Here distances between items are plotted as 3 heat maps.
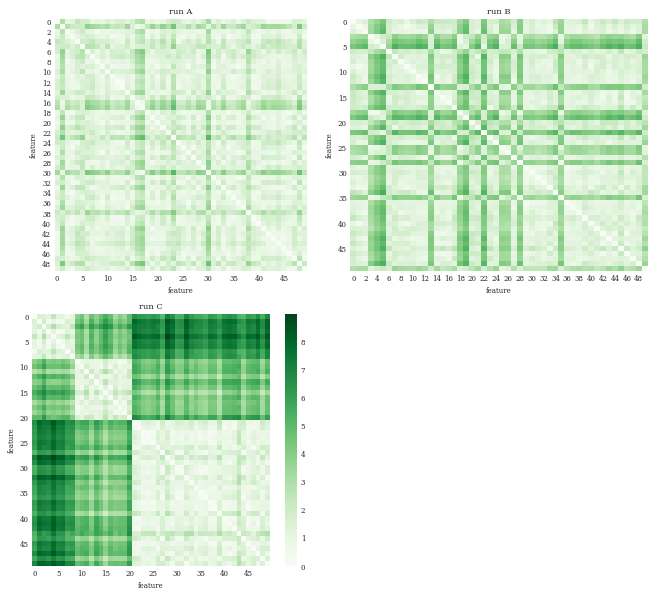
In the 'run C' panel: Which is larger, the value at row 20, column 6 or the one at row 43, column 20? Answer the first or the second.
the second
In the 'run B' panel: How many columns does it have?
50
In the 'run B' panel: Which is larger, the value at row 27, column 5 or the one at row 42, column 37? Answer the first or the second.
the first
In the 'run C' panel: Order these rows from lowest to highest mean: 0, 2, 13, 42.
42, 13, 0, 2
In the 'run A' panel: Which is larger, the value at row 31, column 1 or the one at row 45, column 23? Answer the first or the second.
the first
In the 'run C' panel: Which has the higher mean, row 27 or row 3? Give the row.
3
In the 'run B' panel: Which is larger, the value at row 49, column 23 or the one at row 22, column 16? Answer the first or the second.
the second
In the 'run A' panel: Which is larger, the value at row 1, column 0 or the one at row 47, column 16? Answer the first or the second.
the first
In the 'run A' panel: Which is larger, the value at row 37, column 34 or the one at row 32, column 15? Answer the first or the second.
the first
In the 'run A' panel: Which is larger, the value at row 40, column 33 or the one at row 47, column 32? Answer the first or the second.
the first
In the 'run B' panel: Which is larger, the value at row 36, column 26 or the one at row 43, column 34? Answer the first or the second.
the first
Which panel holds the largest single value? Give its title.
run C
